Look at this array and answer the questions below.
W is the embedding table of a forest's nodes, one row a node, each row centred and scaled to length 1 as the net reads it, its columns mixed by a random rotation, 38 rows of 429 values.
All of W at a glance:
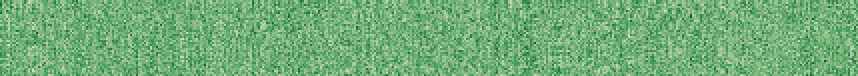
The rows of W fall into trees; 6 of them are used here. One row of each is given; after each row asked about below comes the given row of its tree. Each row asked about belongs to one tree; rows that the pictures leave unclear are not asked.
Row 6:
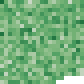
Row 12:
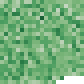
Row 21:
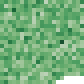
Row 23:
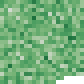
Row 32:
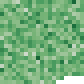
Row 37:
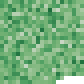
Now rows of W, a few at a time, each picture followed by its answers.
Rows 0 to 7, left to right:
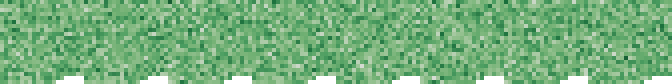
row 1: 23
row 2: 6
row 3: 23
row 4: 37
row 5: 6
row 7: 32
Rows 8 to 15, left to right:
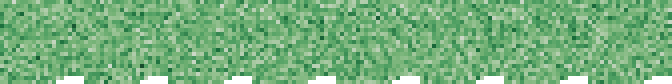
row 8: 32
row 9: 37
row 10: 32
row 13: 23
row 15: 37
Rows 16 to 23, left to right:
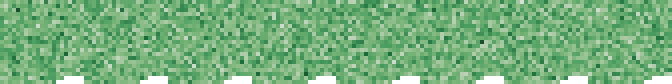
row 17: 37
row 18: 37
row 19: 21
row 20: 12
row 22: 12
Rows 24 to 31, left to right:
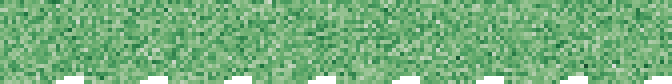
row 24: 23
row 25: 21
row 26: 23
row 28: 21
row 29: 32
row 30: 21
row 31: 37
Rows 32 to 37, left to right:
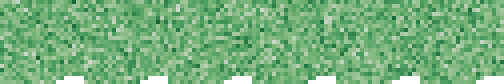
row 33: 6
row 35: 23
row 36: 23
